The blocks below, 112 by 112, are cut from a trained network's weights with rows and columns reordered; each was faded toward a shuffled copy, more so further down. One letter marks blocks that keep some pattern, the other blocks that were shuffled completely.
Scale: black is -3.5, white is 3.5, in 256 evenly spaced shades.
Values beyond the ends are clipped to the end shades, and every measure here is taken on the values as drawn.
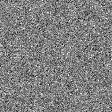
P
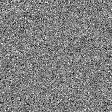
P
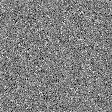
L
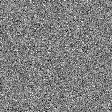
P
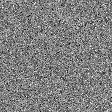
L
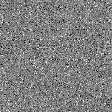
P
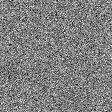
L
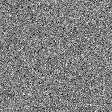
L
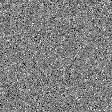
P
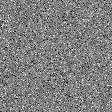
L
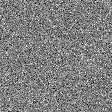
L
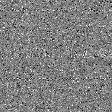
P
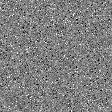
L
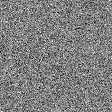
L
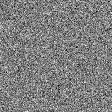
P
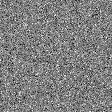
L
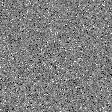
L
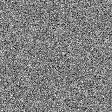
L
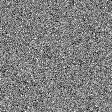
L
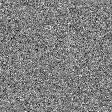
L
